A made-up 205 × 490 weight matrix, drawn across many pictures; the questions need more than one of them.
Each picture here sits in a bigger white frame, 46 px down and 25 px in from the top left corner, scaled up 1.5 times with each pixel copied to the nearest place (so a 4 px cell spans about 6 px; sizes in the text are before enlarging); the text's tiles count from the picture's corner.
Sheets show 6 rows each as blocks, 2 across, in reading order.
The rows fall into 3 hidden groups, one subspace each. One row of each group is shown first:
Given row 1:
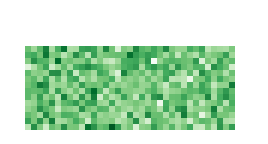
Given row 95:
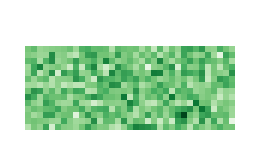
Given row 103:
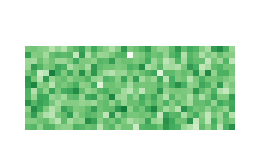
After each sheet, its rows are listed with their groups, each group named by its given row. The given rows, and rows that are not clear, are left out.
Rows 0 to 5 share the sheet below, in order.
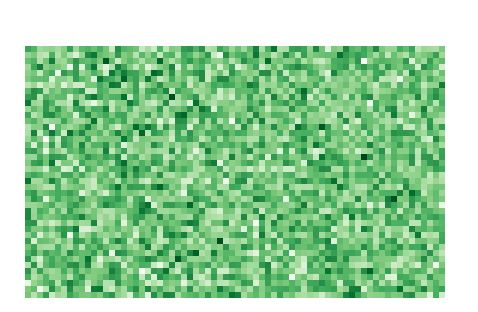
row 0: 95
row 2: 1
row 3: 95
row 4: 95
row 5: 1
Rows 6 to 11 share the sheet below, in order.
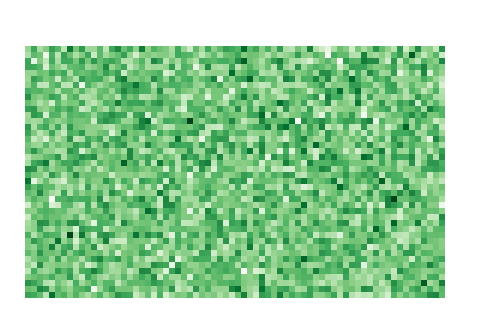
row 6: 1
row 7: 103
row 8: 103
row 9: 95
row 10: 95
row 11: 103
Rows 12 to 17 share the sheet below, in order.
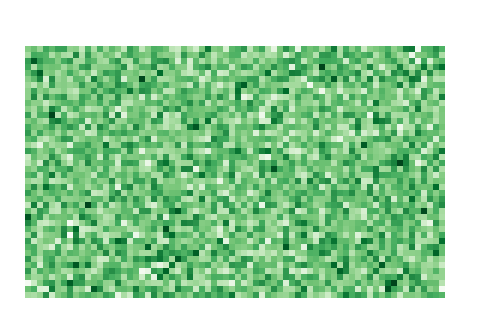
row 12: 103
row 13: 103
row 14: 103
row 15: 1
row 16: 95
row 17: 95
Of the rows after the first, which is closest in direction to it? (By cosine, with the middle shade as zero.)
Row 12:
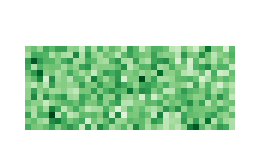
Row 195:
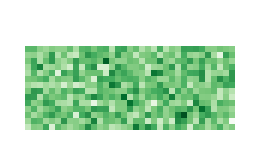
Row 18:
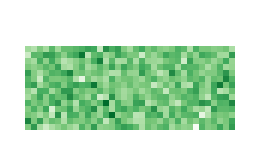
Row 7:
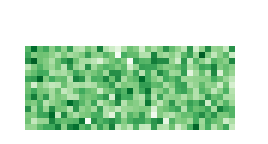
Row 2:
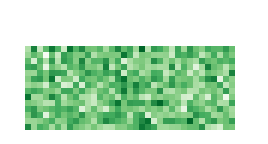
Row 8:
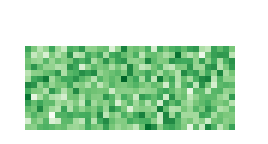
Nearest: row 7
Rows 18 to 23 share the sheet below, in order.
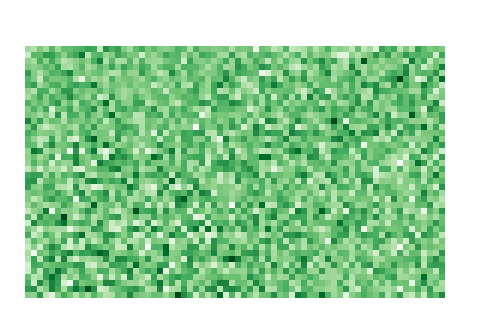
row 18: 103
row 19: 1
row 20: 95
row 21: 1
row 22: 103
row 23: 1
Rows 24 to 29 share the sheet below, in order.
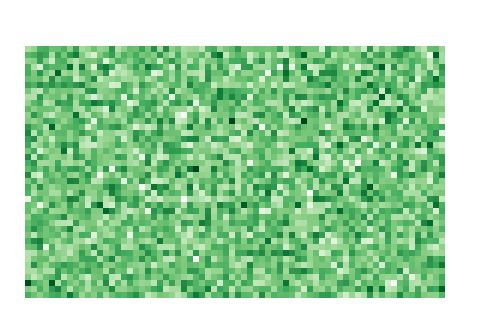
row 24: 95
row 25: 95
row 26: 95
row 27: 103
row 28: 103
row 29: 95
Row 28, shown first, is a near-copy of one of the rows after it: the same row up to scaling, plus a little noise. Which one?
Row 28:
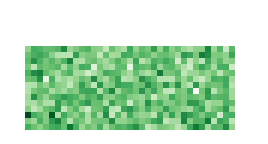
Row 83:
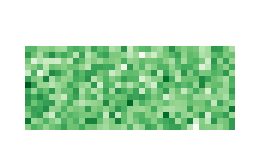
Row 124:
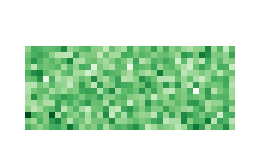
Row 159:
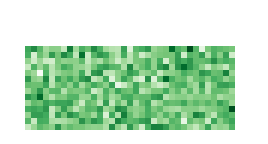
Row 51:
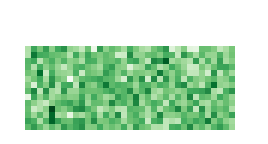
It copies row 124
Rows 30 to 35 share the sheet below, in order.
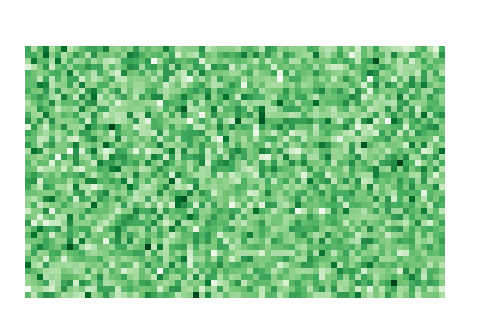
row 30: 1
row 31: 103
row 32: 95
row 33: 1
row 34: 103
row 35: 95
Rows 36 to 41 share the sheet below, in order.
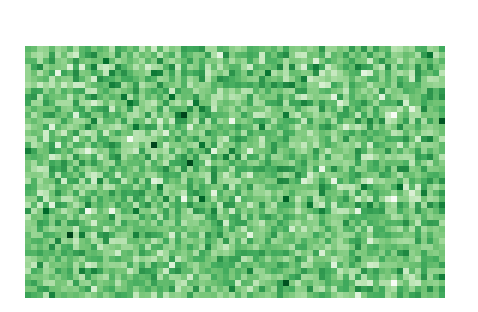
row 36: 95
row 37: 95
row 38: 1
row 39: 95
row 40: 95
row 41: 95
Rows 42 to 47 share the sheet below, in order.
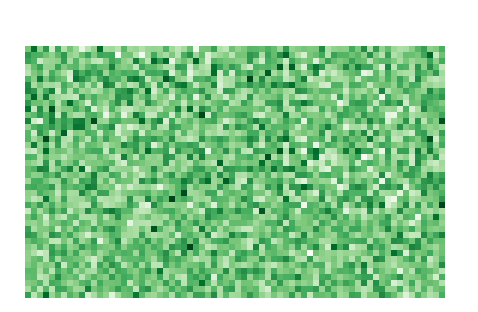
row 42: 103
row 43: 95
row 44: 1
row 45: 95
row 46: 1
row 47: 103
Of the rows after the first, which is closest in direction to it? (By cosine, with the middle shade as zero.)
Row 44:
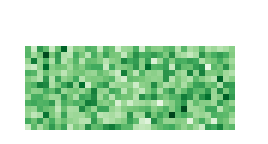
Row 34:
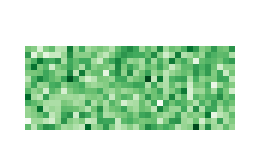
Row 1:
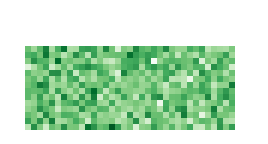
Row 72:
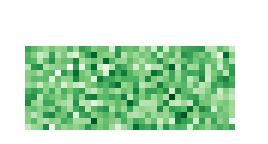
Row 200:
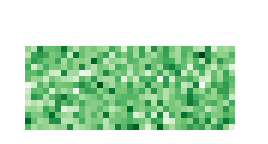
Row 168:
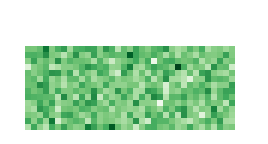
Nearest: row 1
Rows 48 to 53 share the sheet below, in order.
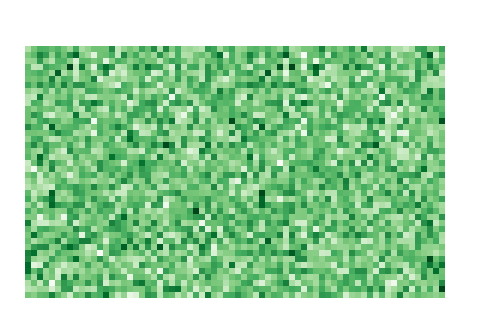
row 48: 95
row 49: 95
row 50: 103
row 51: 103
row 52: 103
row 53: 95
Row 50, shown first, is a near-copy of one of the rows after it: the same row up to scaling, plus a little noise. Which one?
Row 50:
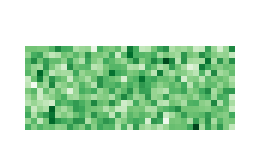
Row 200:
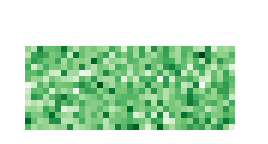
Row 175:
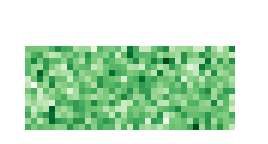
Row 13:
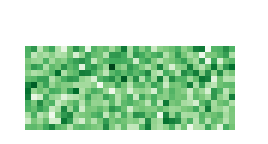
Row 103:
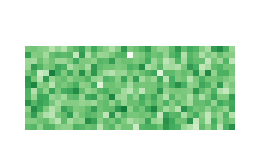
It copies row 175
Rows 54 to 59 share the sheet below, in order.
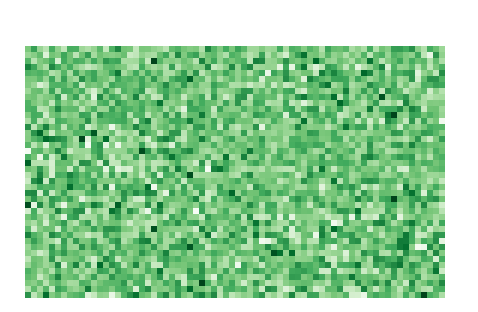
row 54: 1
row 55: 95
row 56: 103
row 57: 95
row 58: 1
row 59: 1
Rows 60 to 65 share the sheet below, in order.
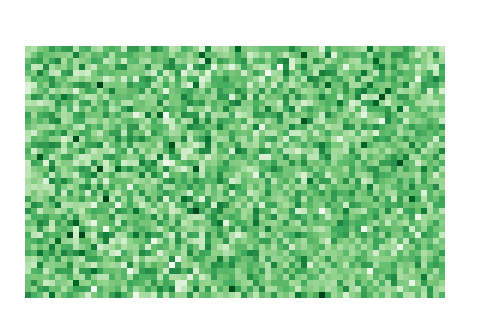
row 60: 103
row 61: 95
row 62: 103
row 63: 1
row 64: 95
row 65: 1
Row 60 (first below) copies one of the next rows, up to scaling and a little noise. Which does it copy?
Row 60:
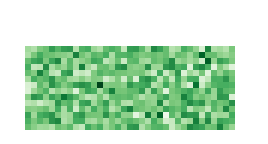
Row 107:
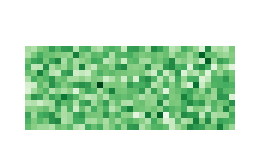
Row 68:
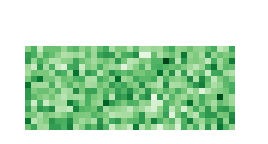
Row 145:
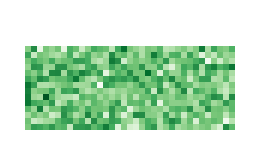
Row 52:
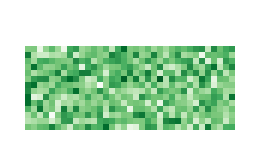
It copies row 107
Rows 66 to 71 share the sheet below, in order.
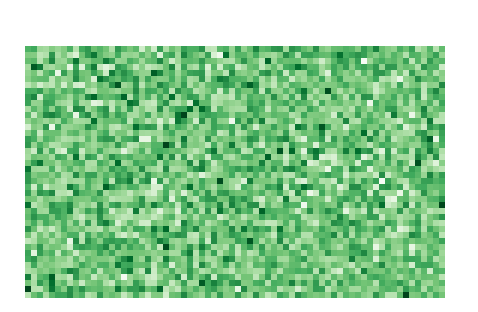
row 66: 95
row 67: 1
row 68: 103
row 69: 95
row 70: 103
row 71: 103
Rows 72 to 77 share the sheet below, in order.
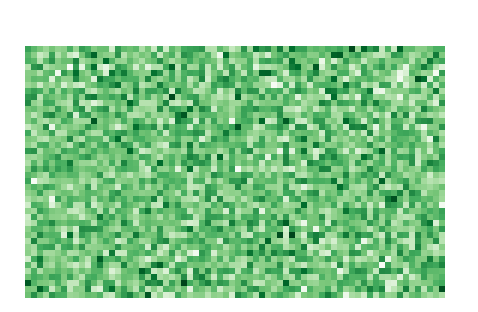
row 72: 95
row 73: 1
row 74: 103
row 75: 95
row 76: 95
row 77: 95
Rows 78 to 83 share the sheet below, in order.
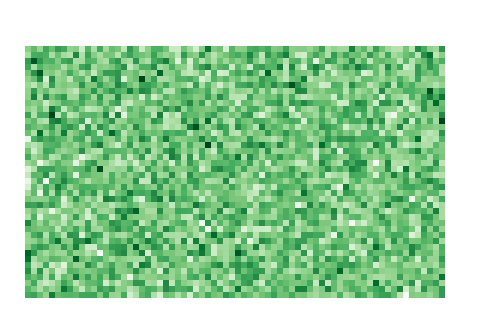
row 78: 103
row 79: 95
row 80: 103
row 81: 103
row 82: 103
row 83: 103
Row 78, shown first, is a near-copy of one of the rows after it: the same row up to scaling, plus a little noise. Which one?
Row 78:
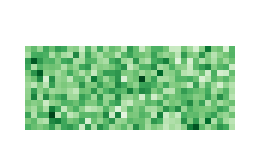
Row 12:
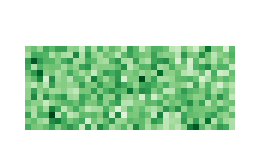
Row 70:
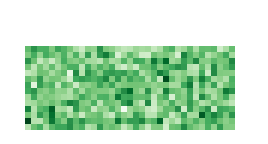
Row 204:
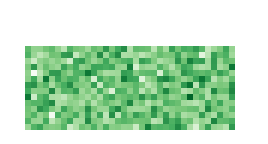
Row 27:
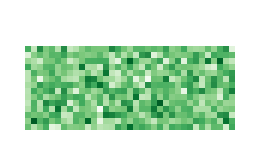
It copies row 12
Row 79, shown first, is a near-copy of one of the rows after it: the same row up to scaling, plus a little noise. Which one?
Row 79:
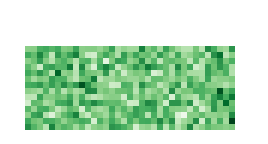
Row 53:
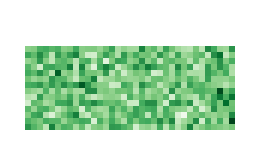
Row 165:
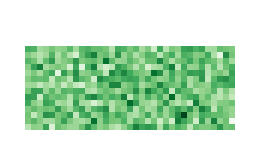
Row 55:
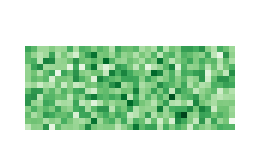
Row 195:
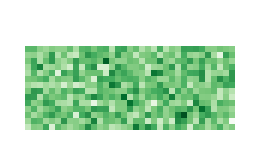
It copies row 53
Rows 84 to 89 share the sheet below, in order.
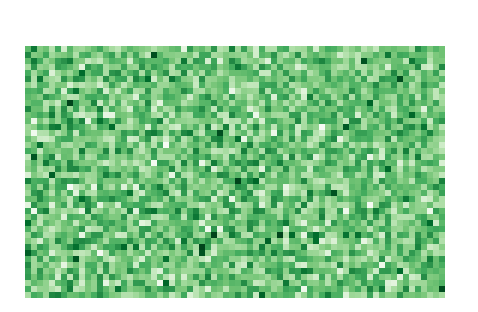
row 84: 103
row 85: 1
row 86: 103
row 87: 103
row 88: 103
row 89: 95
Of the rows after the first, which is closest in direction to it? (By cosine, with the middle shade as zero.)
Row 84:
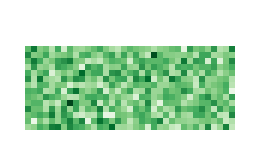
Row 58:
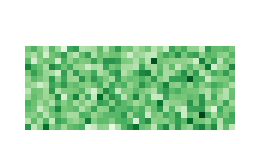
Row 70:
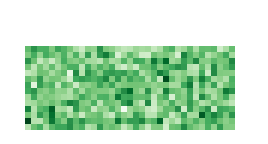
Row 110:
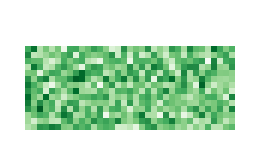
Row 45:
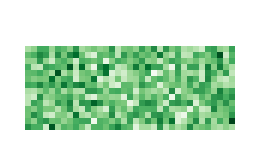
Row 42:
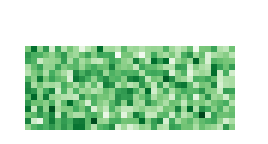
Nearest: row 110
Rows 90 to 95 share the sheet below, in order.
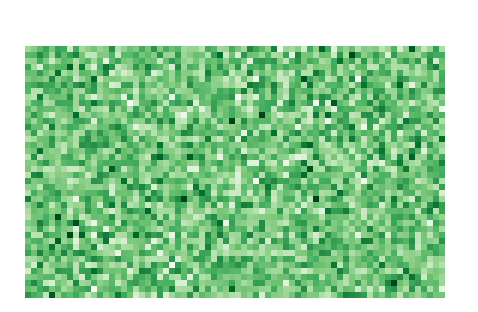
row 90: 95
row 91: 103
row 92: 95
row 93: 103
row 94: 95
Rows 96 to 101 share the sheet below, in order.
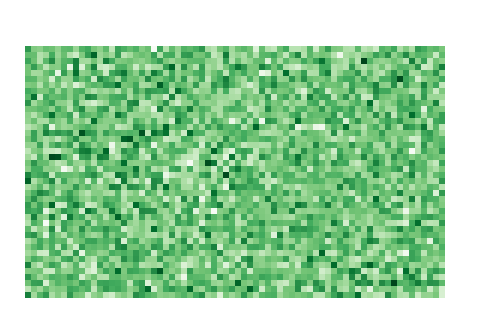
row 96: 95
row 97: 1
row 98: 1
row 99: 103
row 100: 1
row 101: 95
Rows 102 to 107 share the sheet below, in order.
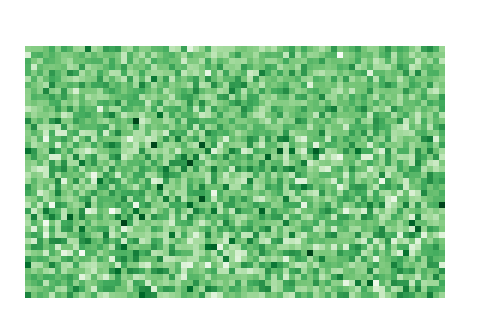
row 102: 103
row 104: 1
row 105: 95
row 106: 1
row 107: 103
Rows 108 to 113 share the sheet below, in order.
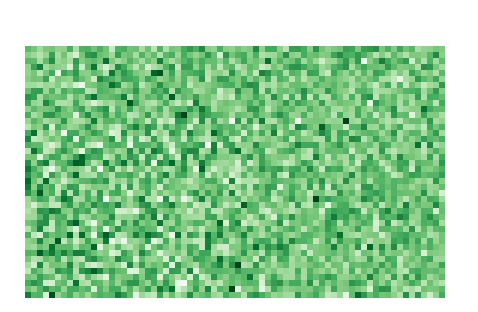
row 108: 95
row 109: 1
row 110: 103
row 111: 103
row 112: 95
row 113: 103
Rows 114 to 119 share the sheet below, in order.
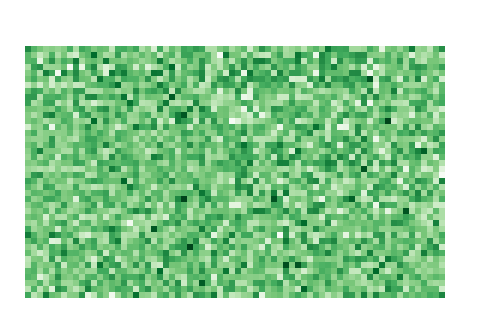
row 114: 95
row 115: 103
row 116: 95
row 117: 103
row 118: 1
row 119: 95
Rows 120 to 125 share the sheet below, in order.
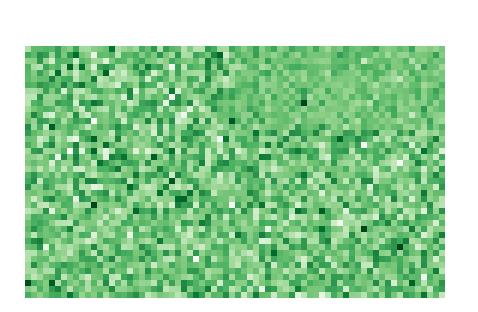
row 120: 95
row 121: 1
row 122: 95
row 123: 1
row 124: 103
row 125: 1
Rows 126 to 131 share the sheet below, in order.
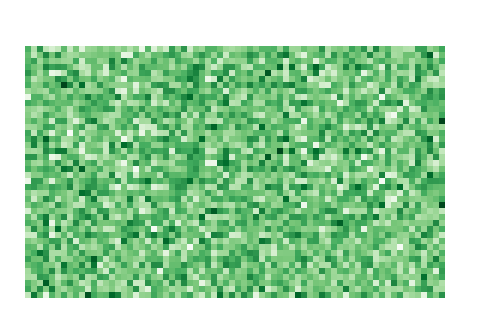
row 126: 1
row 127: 95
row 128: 1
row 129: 95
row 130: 1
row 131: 1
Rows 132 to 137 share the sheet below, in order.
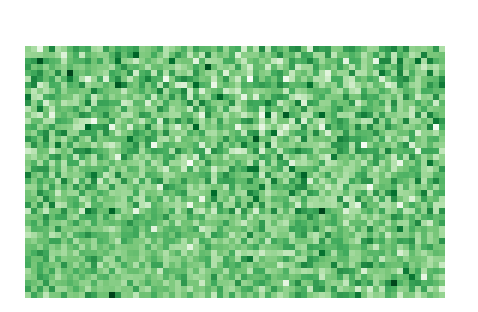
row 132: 103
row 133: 103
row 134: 1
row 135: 1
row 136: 1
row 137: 95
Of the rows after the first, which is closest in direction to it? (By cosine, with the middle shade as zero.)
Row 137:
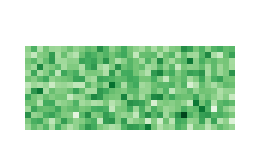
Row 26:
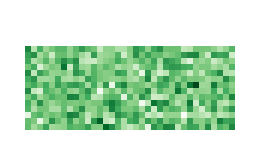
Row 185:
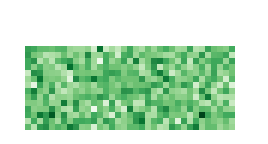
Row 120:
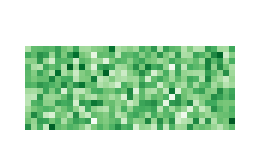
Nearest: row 185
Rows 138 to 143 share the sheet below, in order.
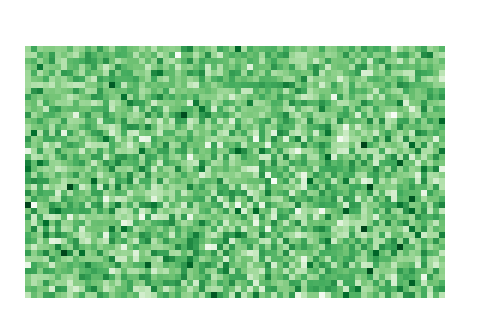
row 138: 95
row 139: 95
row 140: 103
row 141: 1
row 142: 1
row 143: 1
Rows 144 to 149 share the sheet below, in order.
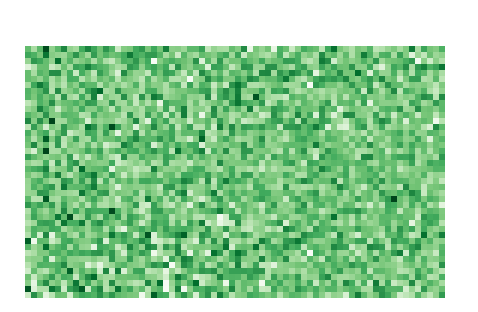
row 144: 1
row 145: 103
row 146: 1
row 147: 95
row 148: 103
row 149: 103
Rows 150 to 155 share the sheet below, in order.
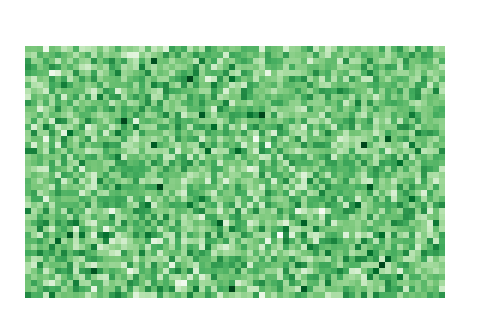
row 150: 1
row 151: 103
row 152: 1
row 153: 1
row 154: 95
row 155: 95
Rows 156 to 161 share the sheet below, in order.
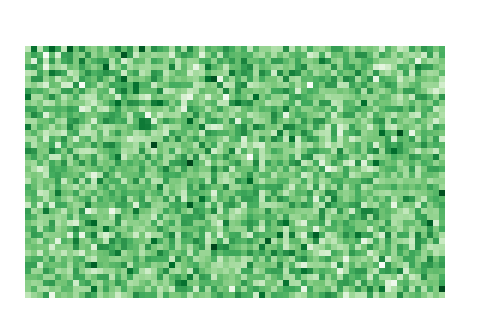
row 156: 1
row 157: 103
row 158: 1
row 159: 103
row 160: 95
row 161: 95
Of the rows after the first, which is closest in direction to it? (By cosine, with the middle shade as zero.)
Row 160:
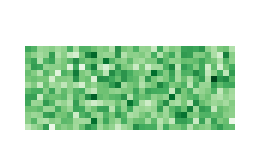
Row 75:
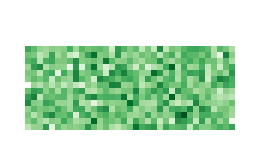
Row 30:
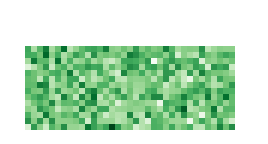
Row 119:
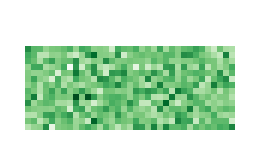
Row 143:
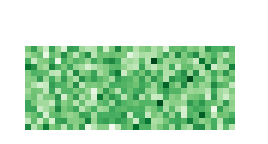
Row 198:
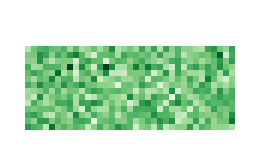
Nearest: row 75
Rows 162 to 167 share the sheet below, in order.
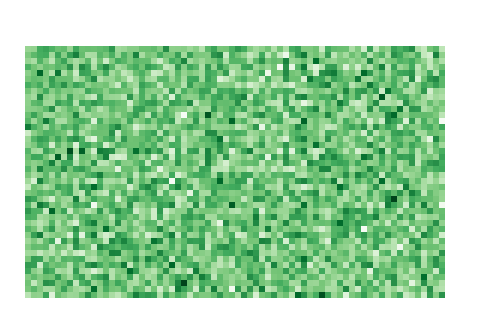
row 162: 95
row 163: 95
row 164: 95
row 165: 95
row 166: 95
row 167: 1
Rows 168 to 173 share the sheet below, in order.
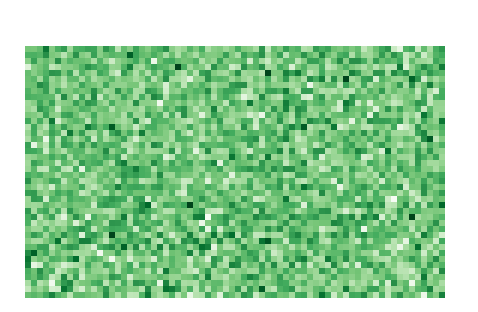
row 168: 1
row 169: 103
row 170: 1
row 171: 95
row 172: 103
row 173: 1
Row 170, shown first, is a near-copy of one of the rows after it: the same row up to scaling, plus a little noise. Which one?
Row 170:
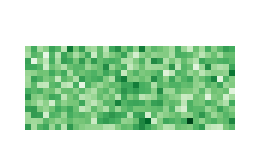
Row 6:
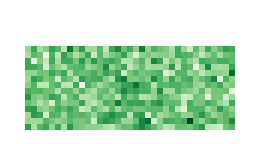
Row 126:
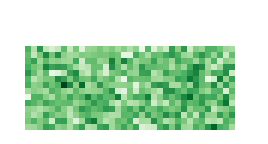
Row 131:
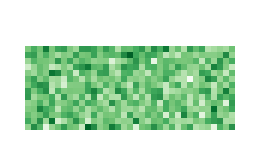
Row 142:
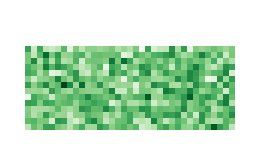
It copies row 6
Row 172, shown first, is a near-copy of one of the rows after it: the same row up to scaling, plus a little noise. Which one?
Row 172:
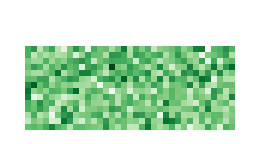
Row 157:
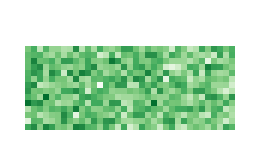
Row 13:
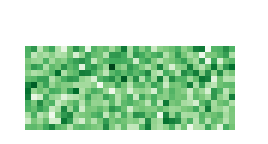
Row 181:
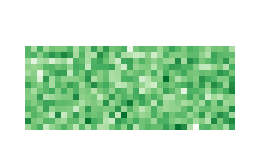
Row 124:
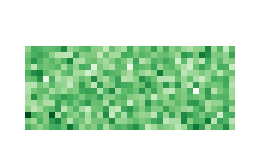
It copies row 13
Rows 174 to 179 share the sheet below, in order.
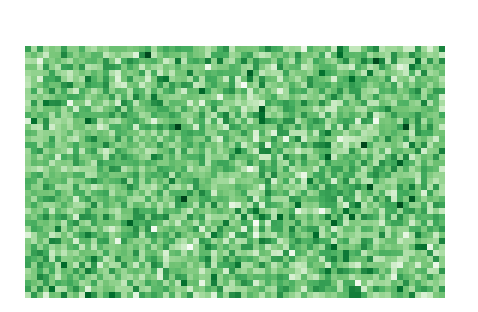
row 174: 103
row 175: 103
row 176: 95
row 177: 1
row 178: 1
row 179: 1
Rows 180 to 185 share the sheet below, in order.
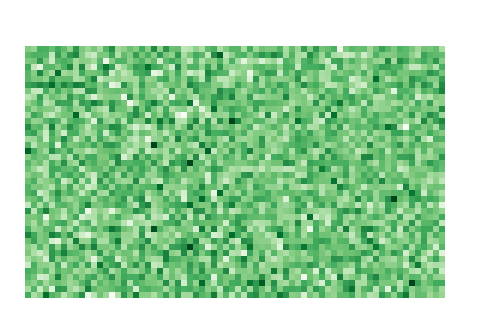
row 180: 95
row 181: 103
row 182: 1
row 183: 95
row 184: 1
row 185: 103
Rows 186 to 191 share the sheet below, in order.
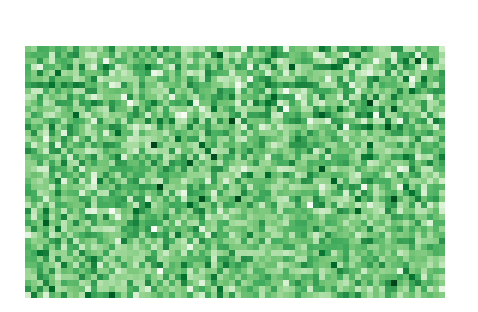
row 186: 95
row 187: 103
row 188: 1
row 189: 95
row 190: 1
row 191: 95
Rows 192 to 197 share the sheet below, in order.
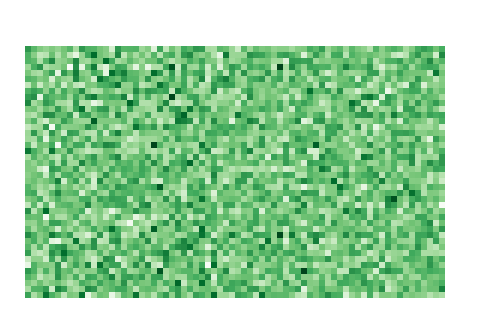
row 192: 95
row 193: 95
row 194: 1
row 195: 95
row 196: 1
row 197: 95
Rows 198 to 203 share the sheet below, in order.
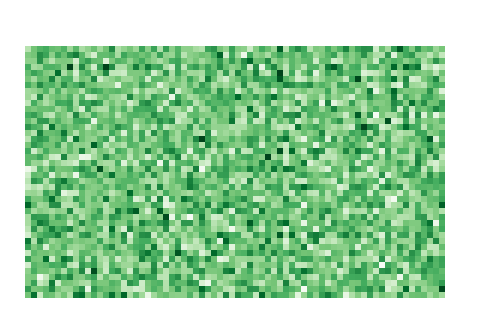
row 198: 95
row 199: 103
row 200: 103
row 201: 95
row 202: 103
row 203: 95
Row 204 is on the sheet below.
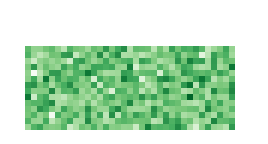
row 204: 103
